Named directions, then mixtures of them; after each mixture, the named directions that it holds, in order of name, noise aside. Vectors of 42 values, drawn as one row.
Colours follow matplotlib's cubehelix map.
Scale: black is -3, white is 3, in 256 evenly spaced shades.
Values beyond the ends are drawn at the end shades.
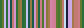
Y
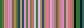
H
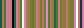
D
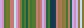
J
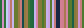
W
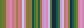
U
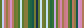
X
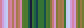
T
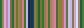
D, T, Y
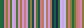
U, Y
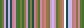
Y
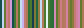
D, X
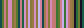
H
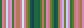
D, T, U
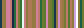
D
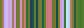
H, T, U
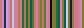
J, W, Y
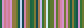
H, X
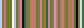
D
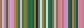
X
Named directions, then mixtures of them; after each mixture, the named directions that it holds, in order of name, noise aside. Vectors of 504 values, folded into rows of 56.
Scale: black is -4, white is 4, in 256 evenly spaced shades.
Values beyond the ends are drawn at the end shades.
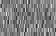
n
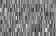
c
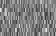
c, n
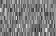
c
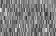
c, n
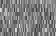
c, n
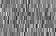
n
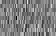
c, n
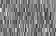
c, n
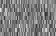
c, n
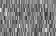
c, n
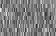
c, n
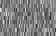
c, n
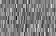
c, n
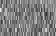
c, n
